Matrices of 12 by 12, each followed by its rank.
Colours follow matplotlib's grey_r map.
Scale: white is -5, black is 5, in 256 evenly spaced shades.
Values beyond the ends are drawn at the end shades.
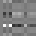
one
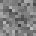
full rank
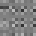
two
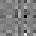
two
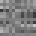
two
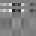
one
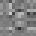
two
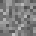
full rank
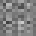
two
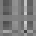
one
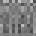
two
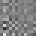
two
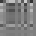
one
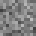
full rank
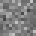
full rank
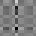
one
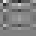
one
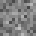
full rank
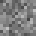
full rank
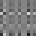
one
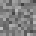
full rank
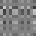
one
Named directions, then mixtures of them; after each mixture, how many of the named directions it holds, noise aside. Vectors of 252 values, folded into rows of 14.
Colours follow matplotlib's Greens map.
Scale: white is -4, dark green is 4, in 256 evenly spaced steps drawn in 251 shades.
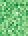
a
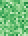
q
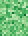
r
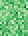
three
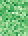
three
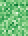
one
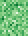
one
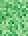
three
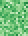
one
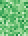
one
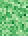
two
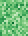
two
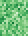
two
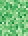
three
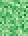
two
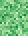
three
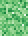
one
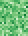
two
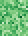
three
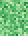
one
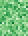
three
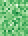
one
